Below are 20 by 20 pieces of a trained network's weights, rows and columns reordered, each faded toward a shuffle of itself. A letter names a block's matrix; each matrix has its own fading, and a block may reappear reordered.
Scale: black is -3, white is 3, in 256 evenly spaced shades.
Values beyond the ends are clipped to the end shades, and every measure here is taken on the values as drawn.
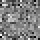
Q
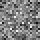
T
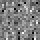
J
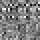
Q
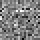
T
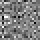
Q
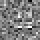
Q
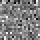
T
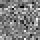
T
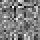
Q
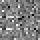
T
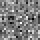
Q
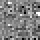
J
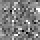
J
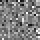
T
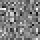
Q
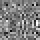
Q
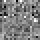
J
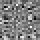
Q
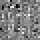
J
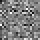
Q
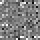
T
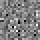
J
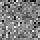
J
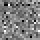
J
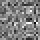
Q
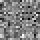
Q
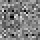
J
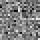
T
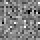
J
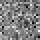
T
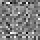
Q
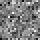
T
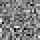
T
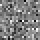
T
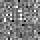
J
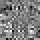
Q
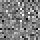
T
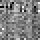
J
